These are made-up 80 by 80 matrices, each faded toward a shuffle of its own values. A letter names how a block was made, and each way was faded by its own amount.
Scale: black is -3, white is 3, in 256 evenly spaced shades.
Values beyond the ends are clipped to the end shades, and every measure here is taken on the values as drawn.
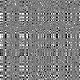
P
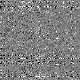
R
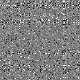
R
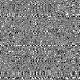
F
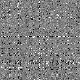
R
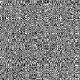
F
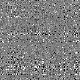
R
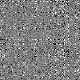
R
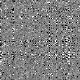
R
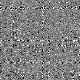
R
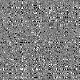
R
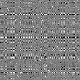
P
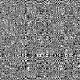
F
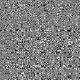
R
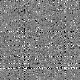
R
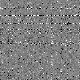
R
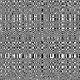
P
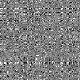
F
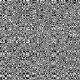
F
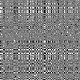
P
